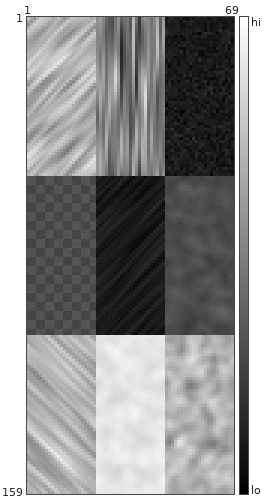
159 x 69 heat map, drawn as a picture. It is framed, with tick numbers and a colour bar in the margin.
It is made of 3 by 3 panels. Panel 1,1: high, slanting up to the right. Panel 1,2: middling, streaked downward, strong in contrast. Panel 1,3: very low, fine-grained, faint in contrast. Panel 2,1: low, checkered, faint in contrast. Panel 2,2: very low, slanting up to the right, faint in contrast. Panel 2,3: low, blotchy, faint in contrast. Panel 3,1: high, slanting down to the right. Panel 3,2: very high, blotchy, faint in contrast. Panel 3,3: high, blotchy.
